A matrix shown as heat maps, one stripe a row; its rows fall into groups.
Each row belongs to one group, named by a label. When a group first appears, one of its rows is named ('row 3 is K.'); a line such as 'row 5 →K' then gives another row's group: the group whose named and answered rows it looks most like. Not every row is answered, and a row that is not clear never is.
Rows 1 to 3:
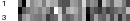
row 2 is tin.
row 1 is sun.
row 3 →tin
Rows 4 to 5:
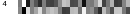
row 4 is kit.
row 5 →sun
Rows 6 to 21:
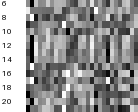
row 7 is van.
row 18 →tin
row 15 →kit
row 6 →sun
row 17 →kit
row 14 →sun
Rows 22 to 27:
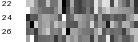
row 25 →sun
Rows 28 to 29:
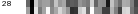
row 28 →sun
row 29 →sun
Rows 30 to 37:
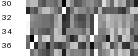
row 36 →kit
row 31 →tin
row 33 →van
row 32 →van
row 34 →van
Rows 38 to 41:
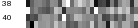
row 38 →tin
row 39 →van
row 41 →sun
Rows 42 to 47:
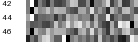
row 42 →kit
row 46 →sun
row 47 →tin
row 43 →sun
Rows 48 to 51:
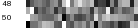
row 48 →tin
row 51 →tin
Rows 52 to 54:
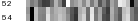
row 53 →sun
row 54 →sun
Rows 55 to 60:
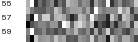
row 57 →sun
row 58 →tin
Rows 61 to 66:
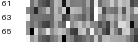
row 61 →van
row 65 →sun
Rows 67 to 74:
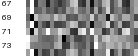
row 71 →sun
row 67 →kit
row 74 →kit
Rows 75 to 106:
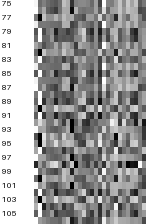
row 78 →van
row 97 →van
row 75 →van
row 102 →kit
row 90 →sun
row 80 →kit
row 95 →sun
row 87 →van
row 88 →kit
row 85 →kit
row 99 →van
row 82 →sun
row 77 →sun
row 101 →van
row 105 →kit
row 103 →sun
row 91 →kit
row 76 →van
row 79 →kit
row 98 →tin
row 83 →kit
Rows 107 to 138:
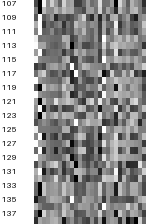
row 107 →sun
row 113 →van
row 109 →kit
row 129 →van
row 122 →kit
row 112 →van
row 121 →sun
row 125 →van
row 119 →sun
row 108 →sun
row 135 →tin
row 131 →kit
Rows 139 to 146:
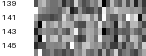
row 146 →kit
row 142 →sun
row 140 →van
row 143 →tin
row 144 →sun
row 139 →tin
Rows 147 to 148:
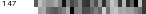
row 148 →van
